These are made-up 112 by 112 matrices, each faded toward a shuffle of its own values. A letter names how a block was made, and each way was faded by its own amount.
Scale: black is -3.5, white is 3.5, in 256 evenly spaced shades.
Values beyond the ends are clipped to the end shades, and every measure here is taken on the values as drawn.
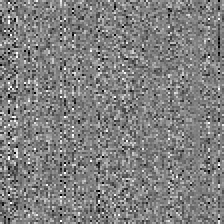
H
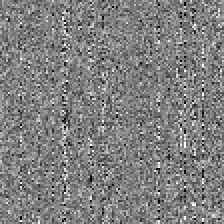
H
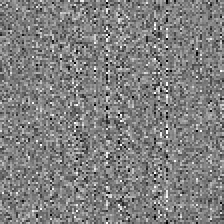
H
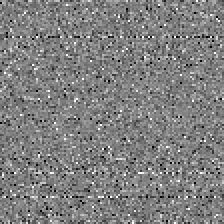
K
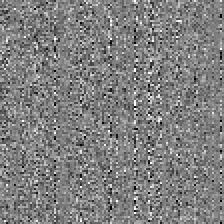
H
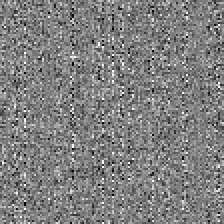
H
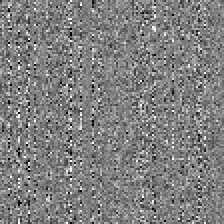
H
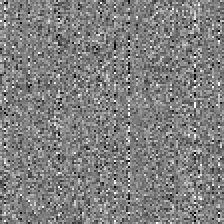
H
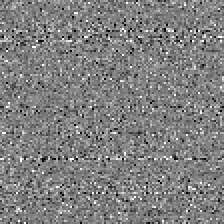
K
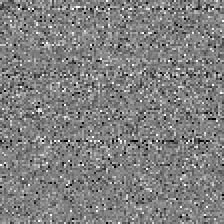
K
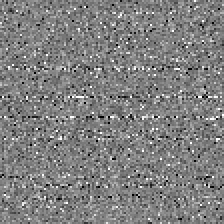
K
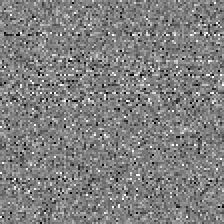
K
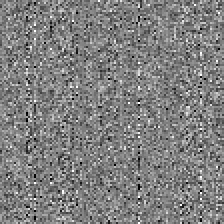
H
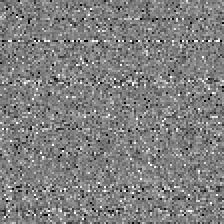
K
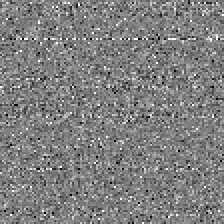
K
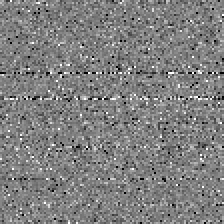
K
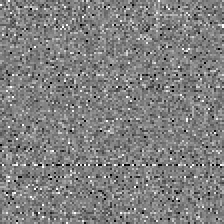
K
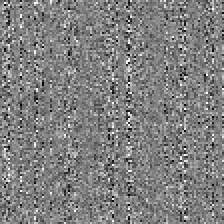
H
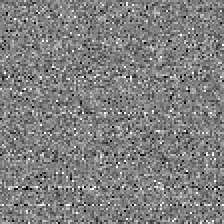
K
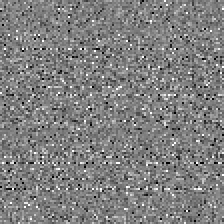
K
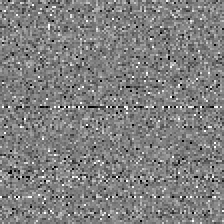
K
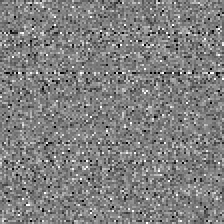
K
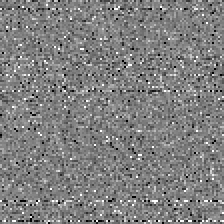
K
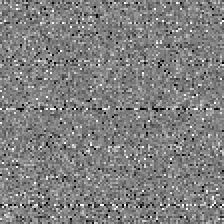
K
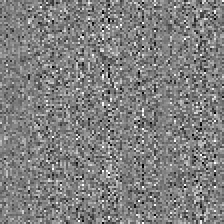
H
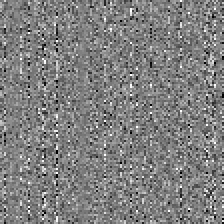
H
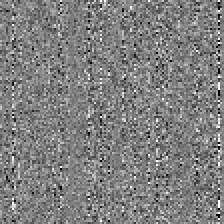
H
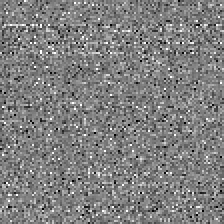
K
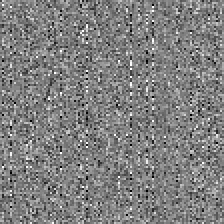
H
